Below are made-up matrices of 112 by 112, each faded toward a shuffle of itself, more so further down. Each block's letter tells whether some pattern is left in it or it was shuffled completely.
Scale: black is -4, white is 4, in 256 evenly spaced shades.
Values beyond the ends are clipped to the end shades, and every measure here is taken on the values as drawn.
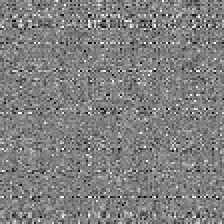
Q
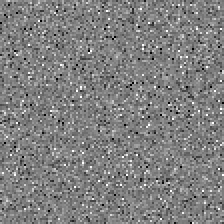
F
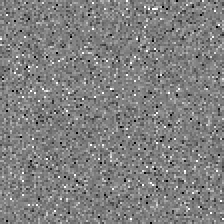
F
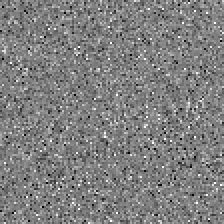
F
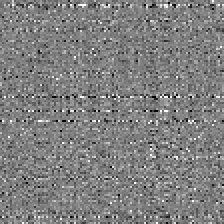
Q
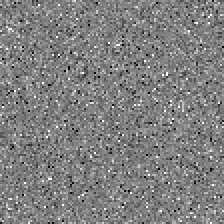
F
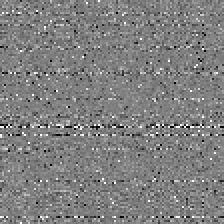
Q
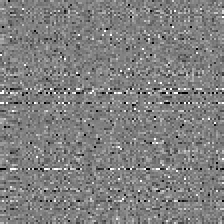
Q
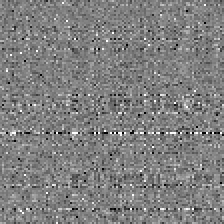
Q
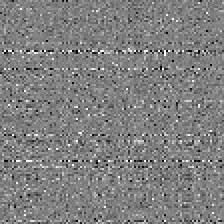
Q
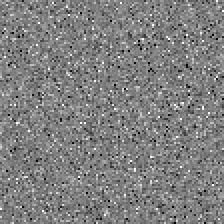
F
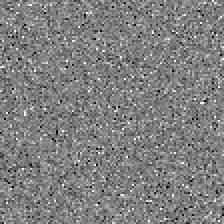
F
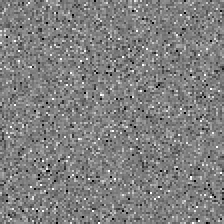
F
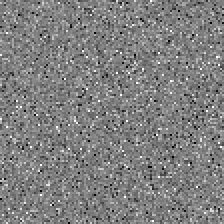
F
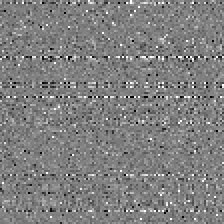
Q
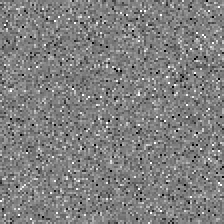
F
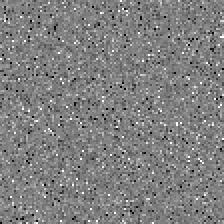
F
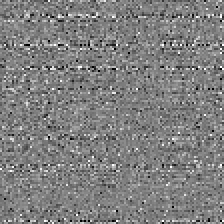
Q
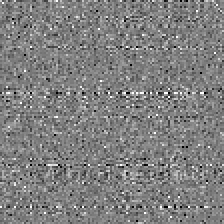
Q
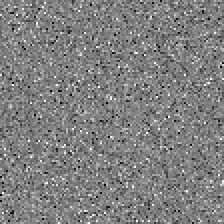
F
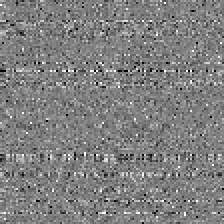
Q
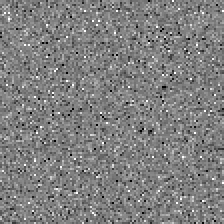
F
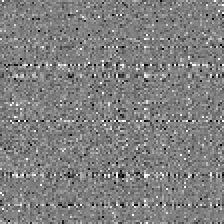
Q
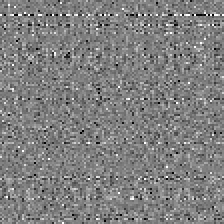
Q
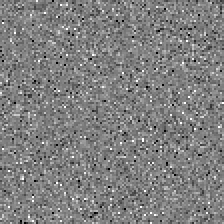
F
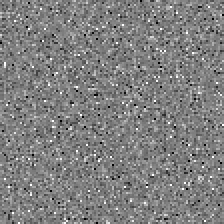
F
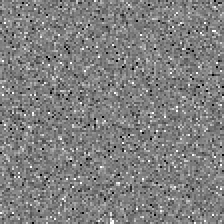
F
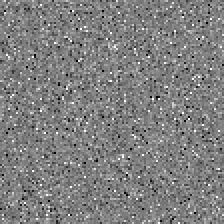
F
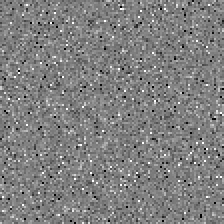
F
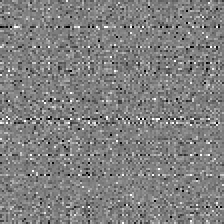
Q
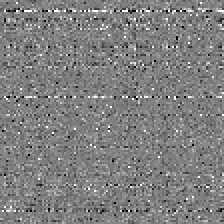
Q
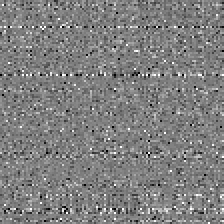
Q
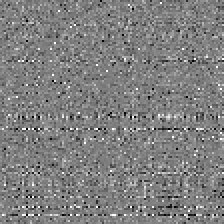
Q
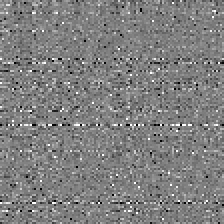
Q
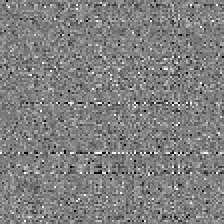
Q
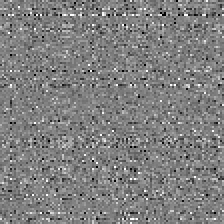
Q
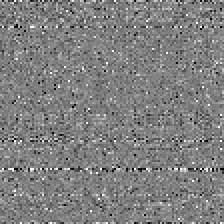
Q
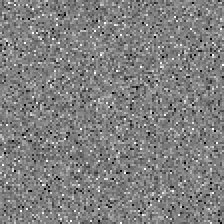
F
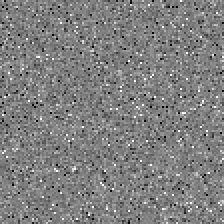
F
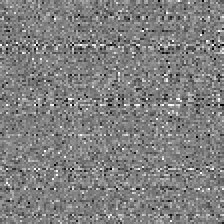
Q
